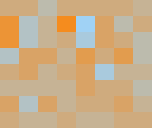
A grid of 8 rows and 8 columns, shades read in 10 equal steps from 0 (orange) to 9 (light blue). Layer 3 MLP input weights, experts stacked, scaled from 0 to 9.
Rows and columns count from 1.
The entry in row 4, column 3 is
3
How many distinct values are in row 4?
6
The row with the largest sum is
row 3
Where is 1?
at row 2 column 1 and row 3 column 1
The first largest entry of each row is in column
3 5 5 1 6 8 2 2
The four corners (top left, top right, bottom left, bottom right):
4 5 4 4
